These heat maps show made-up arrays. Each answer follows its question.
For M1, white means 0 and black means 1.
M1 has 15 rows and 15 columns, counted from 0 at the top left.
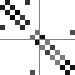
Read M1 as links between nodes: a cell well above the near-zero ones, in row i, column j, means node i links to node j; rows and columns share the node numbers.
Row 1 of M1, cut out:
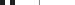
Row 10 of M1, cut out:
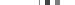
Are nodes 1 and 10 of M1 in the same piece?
no
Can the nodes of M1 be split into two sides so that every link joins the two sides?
no
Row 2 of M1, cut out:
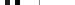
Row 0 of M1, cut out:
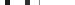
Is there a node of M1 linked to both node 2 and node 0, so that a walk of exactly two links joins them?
yes
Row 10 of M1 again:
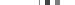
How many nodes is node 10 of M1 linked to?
2
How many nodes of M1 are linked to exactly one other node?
0
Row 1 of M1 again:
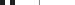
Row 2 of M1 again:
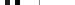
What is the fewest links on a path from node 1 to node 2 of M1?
1
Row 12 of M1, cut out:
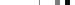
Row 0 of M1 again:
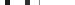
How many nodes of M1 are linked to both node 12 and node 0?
0
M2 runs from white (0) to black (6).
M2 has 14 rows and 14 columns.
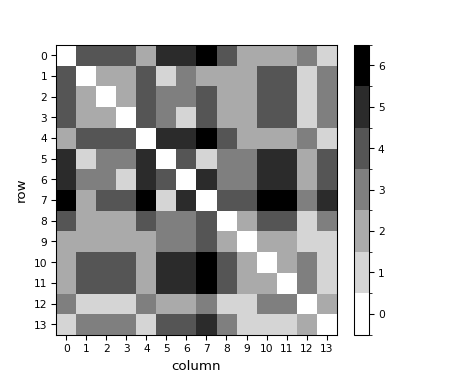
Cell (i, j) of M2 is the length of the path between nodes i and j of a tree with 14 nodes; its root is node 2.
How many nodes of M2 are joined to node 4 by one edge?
1
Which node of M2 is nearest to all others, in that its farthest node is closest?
12
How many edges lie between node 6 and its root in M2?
3
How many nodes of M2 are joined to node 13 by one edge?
5
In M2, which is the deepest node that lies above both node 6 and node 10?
12
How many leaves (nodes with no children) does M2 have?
7
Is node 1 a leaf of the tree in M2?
no
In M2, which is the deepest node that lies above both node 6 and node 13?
12
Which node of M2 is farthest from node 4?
7
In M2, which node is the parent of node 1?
12
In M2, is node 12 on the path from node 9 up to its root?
yes
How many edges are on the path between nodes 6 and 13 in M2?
4
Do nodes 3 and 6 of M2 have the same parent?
no
